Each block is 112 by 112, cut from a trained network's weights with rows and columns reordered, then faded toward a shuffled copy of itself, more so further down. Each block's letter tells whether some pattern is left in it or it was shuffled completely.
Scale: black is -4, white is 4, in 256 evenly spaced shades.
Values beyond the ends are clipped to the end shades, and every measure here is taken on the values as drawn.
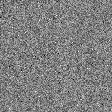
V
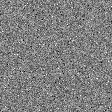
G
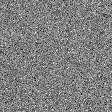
G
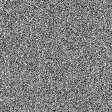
V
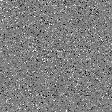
V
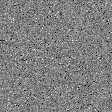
G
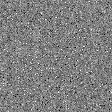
V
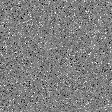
G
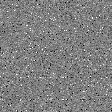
V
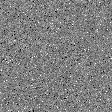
G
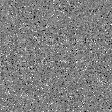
V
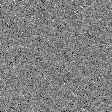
G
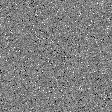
G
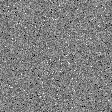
G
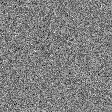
G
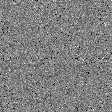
V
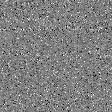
V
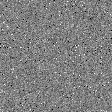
V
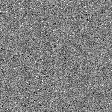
V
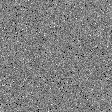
G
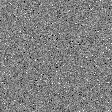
G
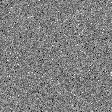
G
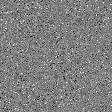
G
